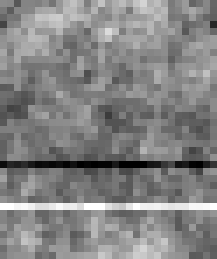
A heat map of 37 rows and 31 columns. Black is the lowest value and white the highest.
Rows 24 and 30 stand out from the rest. The grain runs across in streaks. No overall slope runs across the table. The distribution is heavy-tailed on both sides.
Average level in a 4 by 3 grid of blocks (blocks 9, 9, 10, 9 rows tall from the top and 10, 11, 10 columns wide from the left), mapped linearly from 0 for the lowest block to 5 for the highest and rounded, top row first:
5 5 4 / 2 2 3 / 1 0 1 / 4 5 4
